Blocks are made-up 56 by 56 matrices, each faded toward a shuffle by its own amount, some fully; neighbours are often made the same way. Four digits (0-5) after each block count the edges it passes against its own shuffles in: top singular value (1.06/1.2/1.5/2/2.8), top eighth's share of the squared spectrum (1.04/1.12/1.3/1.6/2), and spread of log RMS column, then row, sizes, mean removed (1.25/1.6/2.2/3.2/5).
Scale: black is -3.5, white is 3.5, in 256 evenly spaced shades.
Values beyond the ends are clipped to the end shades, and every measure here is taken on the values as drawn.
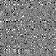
4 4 2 2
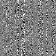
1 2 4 0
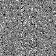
1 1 2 0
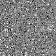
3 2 1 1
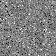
0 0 0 0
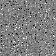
1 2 2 0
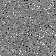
0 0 0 0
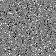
2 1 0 0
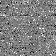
3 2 0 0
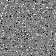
0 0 0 0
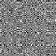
4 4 2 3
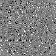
3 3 1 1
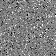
0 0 0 0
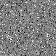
1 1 0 0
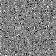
3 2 1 0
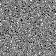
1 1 0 0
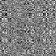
4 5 3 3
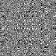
4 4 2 2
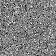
0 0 0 0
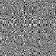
4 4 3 2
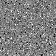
2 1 0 0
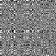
4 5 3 3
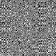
4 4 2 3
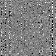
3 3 3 0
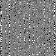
2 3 3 0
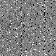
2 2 2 0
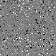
3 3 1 1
